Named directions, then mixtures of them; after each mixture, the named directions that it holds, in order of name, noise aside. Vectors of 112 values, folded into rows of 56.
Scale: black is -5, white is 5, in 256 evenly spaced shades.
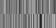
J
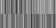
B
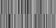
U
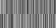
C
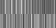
B, U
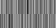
C, U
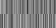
C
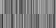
B, C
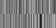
J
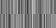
J, U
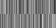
C, J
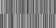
C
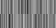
C, U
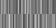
J, U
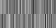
C, U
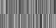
C, J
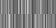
U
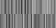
B, U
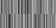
U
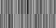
C, U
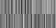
B, U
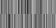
U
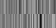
J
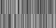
B, U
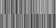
B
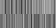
B, U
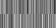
C, J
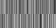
C, J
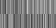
B, C
